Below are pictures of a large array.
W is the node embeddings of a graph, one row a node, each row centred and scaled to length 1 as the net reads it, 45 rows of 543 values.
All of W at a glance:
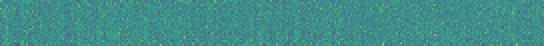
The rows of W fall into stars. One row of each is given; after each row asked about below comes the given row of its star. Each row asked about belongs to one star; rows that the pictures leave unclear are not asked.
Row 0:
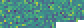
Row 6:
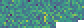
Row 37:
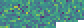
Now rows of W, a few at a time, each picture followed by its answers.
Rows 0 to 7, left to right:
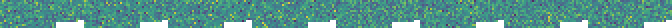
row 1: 0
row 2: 37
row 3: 0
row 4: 6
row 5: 37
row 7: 0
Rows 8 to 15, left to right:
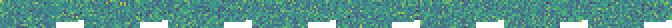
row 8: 0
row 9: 0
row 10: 37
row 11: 6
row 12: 6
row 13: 0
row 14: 0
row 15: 6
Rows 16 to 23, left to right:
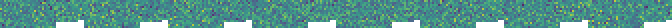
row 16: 37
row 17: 0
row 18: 37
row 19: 37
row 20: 6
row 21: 37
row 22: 37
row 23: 0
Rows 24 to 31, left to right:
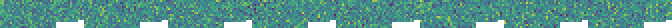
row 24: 0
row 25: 37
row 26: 37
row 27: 37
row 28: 6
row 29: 0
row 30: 0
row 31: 37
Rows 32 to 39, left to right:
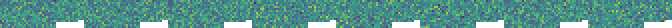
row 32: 37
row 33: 0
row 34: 37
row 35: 6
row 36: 0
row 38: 37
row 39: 37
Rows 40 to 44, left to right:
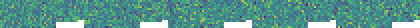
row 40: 0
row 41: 0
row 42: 37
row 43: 6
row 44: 6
